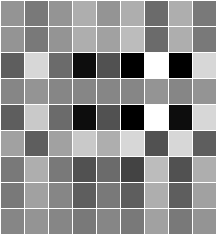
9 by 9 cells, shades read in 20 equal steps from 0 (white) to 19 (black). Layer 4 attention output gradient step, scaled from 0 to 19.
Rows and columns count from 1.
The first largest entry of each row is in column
7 7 6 1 6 7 6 4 4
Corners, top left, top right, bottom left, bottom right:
8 10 9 8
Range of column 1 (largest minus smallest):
5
